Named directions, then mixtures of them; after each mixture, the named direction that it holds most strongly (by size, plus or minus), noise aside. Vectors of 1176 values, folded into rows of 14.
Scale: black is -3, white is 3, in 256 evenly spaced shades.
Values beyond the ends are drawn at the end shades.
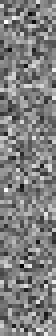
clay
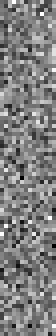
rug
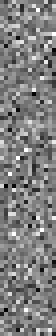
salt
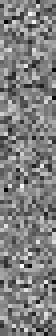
clay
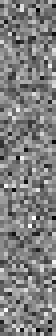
salt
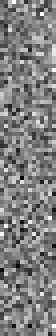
rug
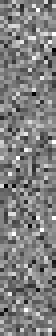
salt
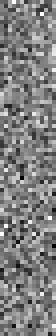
rug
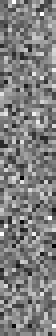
rug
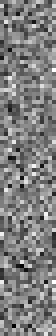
clay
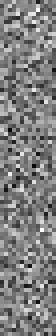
clay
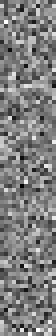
clay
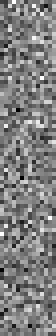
rug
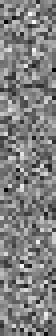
clay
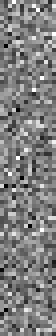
salt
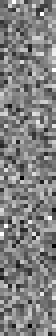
rug
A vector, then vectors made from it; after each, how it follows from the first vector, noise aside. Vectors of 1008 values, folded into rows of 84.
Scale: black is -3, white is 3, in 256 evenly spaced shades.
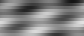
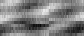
wrapped around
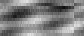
wrapped around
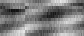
wrapped around
